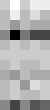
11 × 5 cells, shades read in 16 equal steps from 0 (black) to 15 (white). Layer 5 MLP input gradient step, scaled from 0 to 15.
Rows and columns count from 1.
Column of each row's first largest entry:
2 2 1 1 2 1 2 3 4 2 1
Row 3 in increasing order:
9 10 10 11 11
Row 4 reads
8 0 7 4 4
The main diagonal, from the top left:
12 14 11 4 11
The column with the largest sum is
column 1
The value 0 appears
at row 4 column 2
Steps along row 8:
down up down same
